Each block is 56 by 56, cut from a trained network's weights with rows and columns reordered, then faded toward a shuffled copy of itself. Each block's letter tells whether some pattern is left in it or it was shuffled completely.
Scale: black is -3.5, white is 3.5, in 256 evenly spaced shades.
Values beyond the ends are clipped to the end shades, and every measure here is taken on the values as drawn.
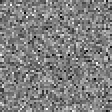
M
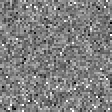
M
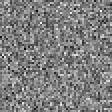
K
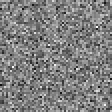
M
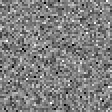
M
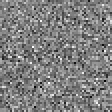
K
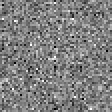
K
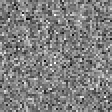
M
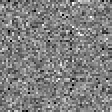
K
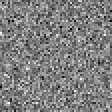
K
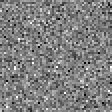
M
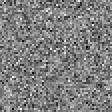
M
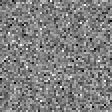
M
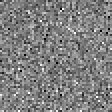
K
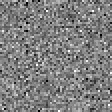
K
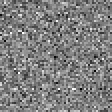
K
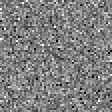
M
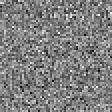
K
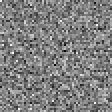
K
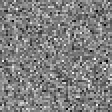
M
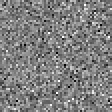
M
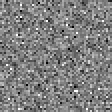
M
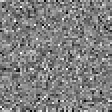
K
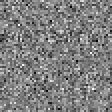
K
